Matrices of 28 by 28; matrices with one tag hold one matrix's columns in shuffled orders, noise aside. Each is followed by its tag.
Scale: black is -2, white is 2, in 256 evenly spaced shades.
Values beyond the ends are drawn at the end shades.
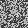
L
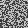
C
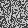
L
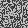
L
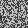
L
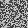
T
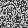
L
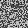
T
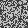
L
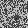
L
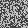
L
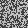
L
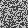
C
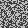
C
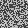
T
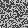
T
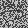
T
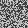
T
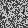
L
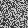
C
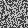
L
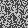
L
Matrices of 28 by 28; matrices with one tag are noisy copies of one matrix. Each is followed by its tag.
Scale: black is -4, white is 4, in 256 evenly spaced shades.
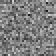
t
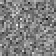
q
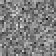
q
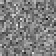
q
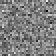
t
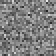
t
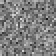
q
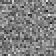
t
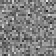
t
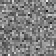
t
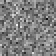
q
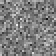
q
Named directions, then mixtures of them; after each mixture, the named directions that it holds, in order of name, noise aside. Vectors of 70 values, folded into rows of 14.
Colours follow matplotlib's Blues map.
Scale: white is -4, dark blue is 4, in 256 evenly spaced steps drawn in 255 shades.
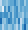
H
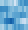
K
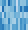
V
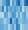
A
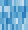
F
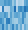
F, V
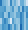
A, H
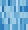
V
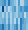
H, V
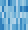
V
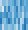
H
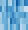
A, V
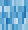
F
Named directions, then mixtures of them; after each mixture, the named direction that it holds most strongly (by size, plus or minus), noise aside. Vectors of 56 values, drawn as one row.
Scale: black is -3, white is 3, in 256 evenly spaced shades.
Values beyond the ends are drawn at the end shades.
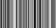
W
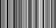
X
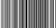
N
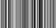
X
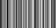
X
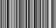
W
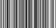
N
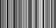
X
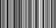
X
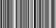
W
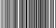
N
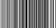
N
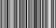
N
